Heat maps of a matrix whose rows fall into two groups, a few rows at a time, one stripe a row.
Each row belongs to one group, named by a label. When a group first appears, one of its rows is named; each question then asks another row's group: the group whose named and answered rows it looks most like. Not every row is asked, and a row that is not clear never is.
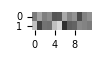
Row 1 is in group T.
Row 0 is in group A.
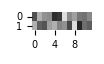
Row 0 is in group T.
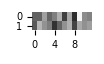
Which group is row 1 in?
A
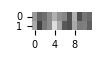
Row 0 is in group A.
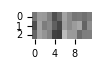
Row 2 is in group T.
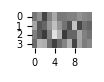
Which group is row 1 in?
A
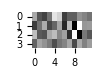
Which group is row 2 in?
A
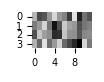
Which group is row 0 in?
A
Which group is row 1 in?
T
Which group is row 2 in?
T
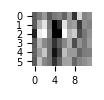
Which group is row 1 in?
T
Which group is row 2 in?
T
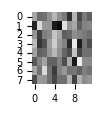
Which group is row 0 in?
A
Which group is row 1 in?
T
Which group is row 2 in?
A
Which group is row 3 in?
A
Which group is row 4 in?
A
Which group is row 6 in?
T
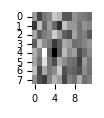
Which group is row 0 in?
A
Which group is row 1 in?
T
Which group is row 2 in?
A
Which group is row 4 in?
T
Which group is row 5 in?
T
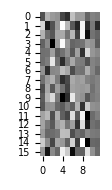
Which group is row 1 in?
A
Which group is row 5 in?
T
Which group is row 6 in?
A
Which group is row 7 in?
T
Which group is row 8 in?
T
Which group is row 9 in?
T
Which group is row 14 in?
A
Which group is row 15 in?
A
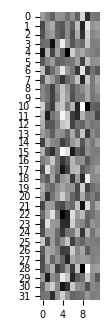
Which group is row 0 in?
A
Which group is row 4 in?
T
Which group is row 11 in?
A
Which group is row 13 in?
A
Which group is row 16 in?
T
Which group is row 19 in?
A
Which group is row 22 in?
T
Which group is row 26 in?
T
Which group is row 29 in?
A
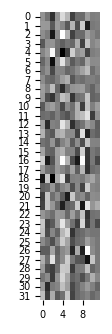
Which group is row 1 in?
A
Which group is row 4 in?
T
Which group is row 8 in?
T
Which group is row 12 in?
A
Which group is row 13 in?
A
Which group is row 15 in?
A
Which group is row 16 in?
A
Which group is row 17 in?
A
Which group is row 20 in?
T
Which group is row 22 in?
A
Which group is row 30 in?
A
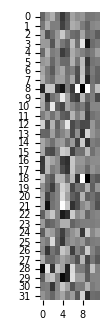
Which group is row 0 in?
T
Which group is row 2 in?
A
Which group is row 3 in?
A
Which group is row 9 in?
A
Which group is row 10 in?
T
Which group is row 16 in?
T
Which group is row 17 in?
T
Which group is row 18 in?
A
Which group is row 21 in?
A
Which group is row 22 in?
T
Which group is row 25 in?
T
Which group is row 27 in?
A
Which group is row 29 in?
T
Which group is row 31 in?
A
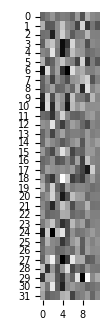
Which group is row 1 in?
A
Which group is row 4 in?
T
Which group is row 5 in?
A
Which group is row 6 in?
T
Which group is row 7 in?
T
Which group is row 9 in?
T
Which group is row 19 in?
T
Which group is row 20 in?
T
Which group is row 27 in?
T
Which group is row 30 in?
T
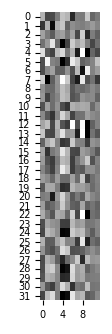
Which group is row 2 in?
A
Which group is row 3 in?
T
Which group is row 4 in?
A
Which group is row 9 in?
A
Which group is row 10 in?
T
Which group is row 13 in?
A
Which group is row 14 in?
T
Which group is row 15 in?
A
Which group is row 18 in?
A
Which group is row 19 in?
T
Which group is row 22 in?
A
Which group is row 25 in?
A
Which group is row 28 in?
T
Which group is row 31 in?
T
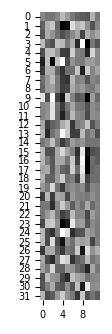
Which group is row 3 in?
A
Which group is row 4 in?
T
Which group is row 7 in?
T
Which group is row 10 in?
T
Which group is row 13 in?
A
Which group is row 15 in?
A
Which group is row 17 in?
A
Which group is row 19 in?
T
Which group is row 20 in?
T
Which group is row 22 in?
T
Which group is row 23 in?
T
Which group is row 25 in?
T
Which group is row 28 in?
T
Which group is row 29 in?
T
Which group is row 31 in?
A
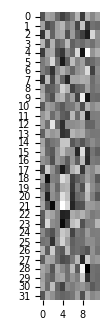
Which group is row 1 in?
A
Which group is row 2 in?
T
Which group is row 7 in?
T
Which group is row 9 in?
A
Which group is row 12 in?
T
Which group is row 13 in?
T
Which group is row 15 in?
A
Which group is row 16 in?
A
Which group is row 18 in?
A
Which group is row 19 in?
A
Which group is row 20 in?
A
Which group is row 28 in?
A
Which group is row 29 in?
A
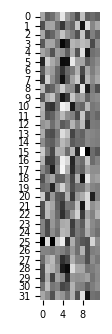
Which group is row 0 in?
A
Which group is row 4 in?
A
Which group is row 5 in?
T
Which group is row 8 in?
A
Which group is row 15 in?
A
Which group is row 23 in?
A
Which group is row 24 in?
A
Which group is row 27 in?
T
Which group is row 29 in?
T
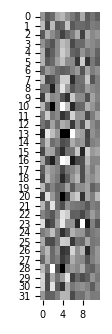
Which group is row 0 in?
A
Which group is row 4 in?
A
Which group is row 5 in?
A
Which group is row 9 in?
T
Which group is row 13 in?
T
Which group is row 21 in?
T
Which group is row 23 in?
A
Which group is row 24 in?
T
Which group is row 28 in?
T
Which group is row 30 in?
T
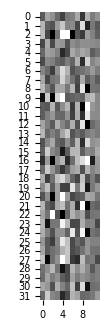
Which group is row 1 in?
A
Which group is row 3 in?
T
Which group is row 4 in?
T
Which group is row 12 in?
A
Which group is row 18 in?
A
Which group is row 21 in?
A
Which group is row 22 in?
T
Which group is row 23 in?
A
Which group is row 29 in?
T
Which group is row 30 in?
A
